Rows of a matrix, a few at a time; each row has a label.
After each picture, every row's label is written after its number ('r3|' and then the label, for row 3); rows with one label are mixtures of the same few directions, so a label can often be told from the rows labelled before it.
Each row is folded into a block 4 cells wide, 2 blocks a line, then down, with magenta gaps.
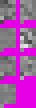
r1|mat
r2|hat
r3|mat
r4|hat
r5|mat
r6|mat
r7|mat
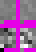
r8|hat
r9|hat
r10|mat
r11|hat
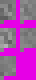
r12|hat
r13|hat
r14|hat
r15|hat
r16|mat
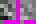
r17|hat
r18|hat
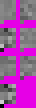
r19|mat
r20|hat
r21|mat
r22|hat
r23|mat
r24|mat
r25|mat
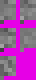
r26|mat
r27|mat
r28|mat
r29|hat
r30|hat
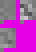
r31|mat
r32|hat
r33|hat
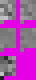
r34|hat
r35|hat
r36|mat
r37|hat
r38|mat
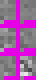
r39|mat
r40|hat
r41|mat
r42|hat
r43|hat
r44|hat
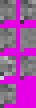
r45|mat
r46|mat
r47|mat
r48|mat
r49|mat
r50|mat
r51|mat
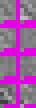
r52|hat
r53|hat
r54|hat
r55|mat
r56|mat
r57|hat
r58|hat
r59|mat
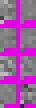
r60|mat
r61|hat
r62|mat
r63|mat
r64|hat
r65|hat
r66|mat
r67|mat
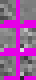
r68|hat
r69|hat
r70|mat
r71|mat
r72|hat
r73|mat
